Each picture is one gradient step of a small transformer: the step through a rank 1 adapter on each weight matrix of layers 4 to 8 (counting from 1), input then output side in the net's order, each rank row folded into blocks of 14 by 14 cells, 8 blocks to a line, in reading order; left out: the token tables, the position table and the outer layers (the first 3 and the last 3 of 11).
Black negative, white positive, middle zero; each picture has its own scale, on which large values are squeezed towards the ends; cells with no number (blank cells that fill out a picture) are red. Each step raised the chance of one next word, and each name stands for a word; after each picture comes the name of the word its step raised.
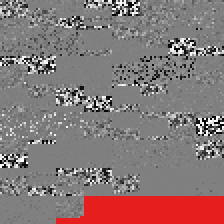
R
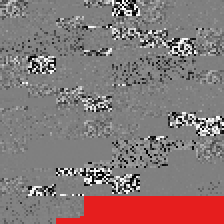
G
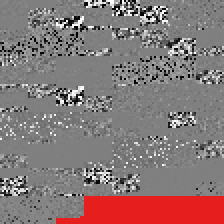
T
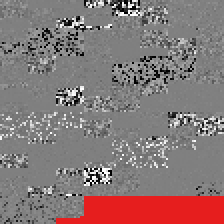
T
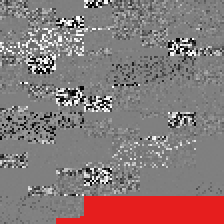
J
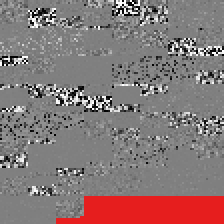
R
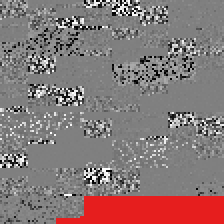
T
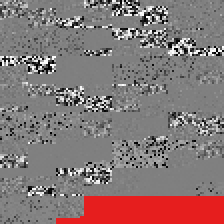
G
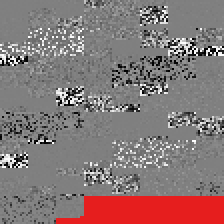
J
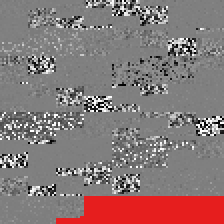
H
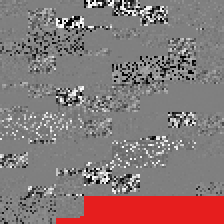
T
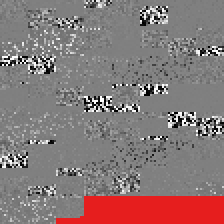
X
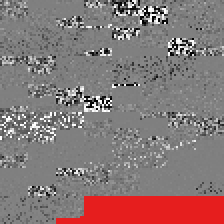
H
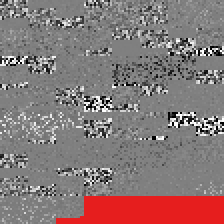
X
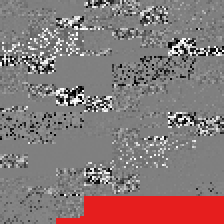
J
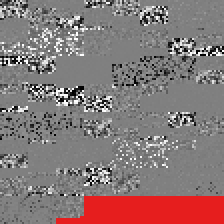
J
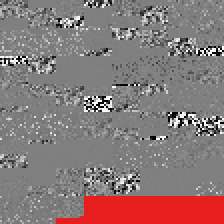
X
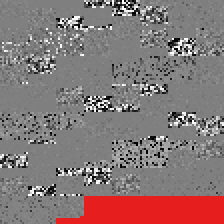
G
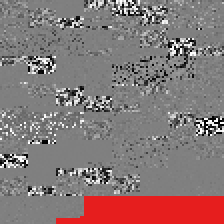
R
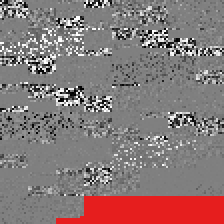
J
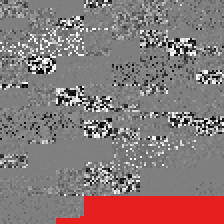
J
